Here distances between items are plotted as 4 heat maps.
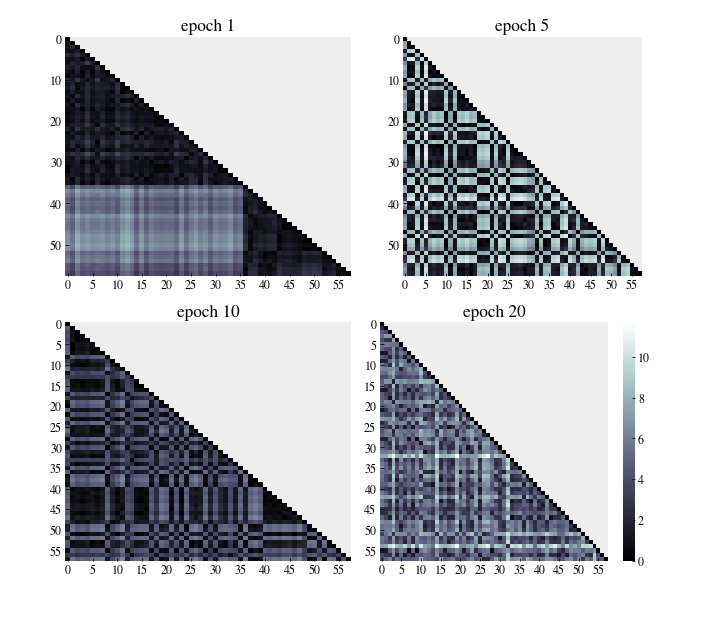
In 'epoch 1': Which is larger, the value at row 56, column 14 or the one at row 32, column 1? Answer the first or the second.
the first
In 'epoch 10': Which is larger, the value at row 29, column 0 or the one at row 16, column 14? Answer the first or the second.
the first
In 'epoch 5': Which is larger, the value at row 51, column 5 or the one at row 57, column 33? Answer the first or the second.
the first
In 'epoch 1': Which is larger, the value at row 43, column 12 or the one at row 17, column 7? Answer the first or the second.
the first
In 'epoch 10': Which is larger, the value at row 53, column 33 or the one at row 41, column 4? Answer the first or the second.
the first
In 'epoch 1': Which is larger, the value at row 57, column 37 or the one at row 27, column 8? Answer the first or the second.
the first
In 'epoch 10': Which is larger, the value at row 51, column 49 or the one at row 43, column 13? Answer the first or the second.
the first
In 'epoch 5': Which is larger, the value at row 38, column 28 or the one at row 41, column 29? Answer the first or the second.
the first
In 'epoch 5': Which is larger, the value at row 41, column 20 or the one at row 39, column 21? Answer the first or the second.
the second
